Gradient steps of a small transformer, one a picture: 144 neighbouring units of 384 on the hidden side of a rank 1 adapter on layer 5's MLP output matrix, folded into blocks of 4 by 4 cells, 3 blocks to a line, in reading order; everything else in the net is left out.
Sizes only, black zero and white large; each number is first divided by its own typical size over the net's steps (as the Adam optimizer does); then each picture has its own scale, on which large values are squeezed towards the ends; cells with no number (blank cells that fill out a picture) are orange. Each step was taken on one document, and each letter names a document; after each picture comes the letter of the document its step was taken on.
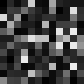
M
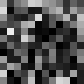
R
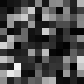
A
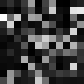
M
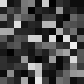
M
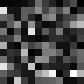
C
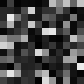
A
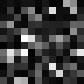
M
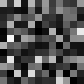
R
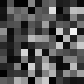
M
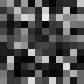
A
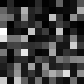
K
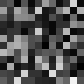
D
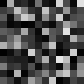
A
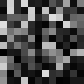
A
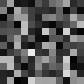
A
